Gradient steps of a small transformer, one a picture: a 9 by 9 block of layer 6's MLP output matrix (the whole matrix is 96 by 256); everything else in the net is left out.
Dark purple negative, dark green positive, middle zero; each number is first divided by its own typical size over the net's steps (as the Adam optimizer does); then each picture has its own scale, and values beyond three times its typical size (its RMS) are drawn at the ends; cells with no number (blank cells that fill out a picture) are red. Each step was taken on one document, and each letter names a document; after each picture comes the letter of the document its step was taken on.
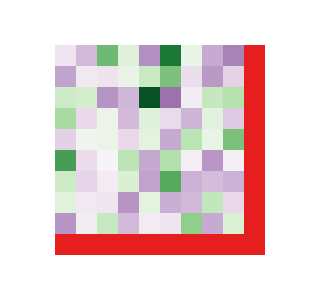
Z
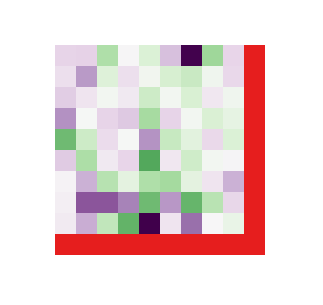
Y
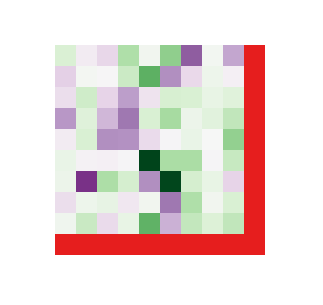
Y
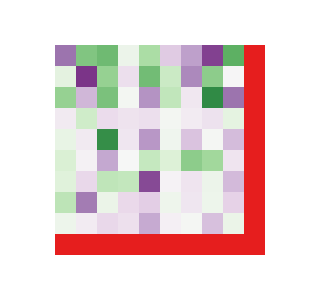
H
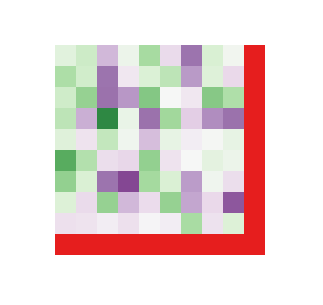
Z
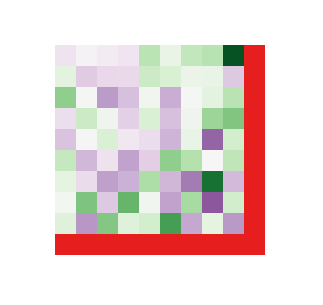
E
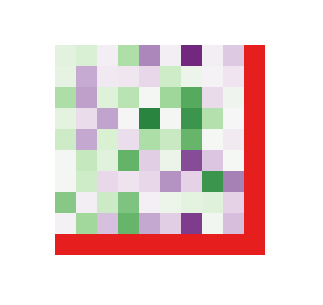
Y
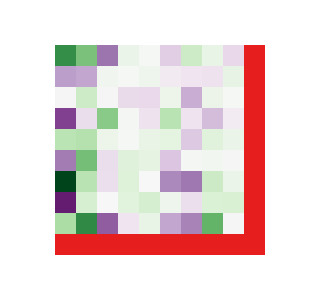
Z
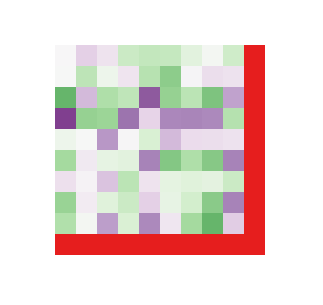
H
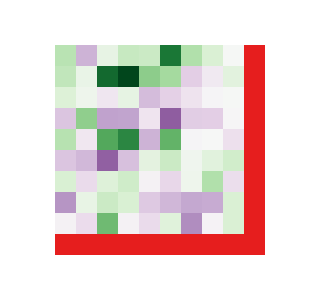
H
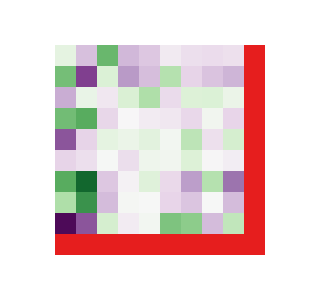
Z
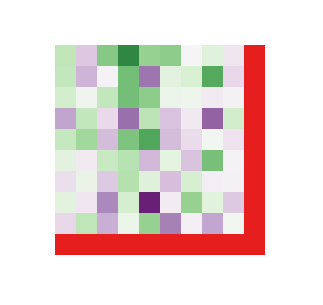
H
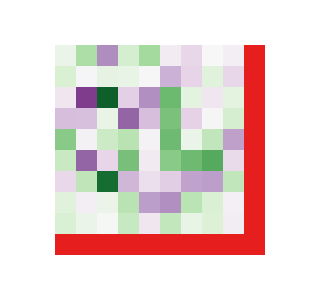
H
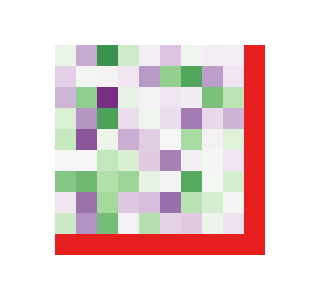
Z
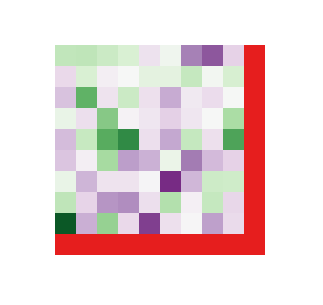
E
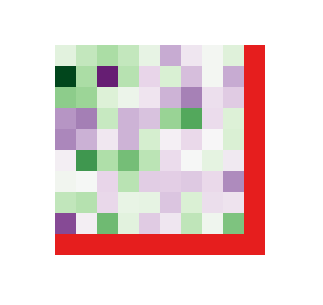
E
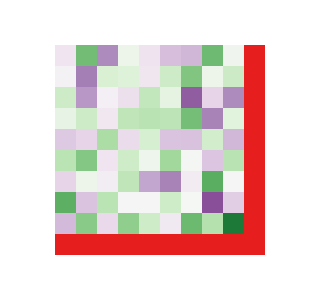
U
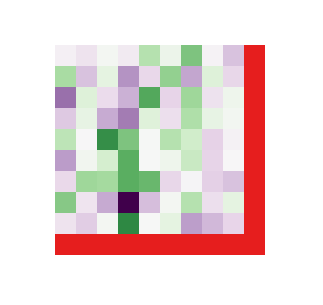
Y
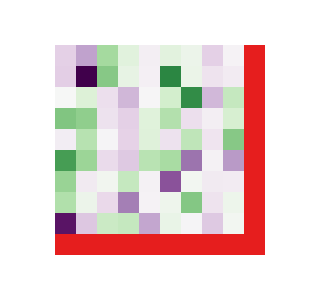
Z
